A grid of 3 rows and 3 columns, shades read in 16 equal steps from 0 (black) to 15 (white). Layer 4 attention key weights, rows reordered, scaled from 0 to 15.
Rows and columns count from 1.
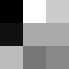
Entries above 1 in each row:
2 2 3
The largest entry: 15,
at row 1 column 2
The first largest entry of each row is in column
2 2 1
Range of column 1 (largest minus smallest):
11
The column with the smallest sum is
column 1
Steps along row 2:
up same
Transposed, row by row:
0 1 11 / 15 10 7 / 12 10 8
